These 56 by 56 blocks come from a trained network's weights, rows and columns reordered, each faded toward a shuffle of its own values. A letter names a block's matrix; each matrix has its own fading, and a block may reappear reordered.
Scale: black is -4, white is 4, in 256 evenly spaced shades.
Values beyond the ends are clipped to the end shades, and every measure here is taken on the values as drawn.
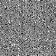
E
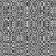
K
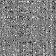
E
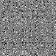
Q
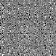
Q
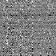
Q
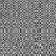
K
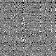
Q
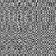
K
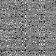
Q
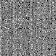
E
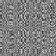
K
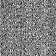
E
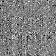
E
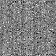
E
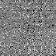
Q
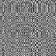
K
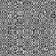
K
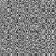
K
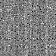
E
